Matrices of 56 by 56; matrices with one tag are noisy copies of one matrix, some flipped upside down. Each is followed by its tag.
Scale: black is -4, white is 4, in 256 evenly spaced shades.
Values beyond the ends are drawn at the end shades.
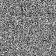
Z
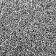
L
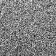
L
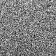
L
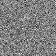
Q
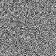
Q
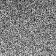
L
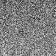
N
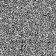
Z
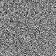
Q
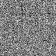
Z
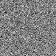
Q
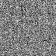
Z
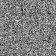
Z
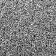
L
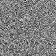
Q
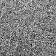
L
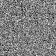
Z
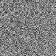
Q
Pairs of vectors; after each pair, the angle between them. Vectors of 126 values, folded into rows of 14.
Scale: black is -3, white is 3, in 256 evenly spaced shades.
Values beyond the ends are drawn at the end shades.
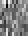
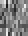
nearly parallel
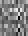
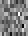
partly aligned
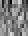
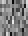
partly opposed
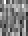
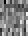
nearly opposite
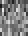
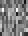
partly aligned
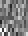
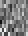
nearly parallel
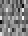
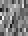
partly opposed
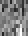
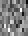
partly aligned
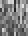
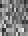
partly opposed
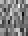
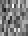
partly aligned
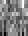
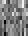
nearly parallel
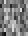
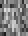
nearly parallel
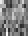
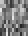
nearly parallel
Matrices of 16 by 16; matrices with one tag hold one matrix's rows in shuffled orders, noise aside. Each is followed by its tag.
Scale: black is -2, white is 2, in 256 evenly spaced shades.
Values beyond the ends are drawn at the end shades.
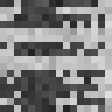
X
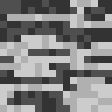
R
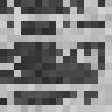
X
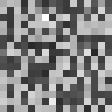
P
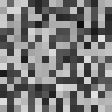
P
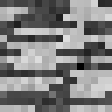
R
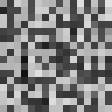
P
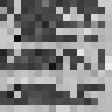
X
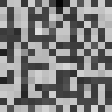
P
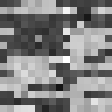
R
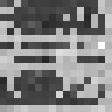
X
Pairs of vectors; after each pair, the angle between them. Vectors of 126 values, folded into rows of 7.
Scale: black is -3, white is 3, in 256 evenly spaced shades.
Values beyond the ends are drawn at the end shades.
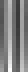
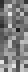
partly aligned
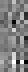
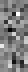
partly opposed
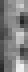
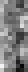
nearly opposite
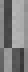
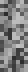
partly aligned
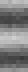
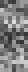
partly opposed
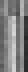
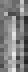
nearly parallel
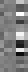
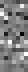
partly opposed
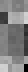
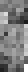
nearly opposite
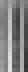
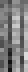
nearly opposite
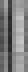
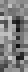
partly opposed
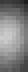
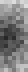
nearly opposite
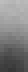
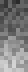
nearly opposite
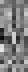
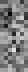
partly opposed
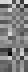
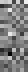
nearly parallel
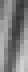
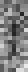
partly aligned
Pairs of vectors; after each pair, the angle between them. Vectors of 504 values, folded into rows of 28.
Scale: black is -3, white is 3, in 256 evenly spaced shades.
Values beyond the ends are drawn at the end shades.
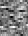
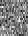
partly aligned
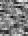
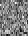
partly opposed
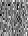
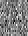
orthogonal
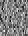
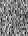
orthogonal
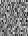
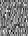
partly opposed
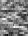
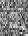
partly aligned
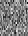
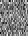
partly opposed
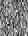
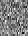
orthogonal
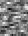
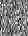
orthogonal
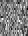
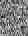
partly aligned
